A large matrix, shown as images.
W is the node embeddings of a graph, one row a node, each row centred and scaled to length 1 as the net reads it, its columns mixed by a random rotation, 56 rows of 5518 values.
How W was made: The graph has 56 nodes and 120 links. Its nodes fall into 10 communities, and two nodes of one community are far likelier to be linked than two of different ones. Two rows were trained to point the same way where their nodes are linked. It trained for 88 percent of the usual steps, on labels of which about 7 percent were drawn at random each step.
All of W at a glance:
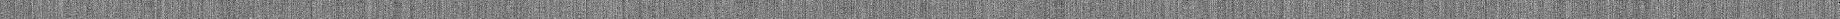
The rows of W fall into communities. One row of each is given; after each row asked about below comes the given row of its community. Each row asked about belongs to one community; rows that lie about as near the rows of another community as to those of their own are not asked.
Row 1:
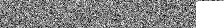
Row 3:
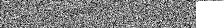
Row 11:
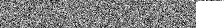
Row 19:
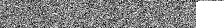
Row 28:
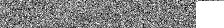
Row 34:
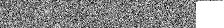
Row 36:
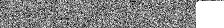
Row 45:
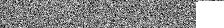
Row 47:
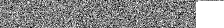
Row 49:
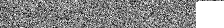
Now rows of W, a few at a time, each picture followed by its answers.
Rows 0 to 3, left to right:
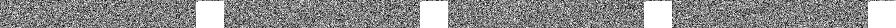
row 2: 45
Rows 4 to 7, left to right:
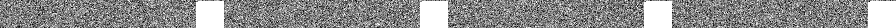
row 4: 19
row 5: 34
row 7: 49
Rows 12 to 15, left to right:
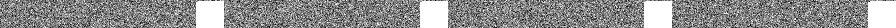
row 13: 11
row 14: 34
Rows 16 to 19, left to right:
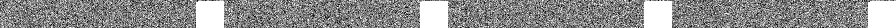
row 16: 36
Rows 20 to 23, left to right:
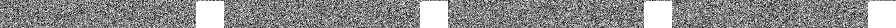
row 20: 49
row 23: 47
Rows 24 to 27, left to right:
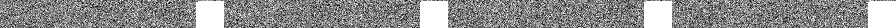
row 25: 47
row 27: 11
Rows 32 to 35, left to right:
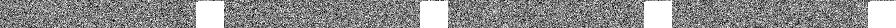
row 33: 11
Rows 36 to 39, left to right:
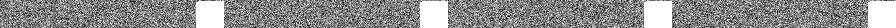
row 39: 45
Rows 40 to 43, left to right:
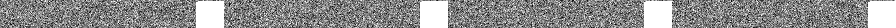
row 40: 47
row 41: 28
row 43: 34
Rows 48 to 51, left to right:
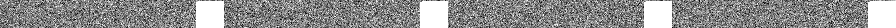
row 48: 1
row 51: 3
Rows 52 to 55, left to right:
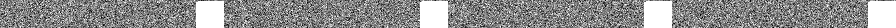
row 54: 45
